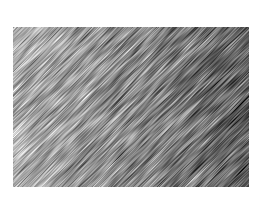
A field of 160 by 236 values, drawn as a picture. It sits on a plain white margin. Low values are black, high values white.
The histogram is bell-shaped. No single row or column stands out from its neighbours. The field climbs toward the left. Overall the values sit about 50% of the way up the scale. The grain runs diagonally up to the right.
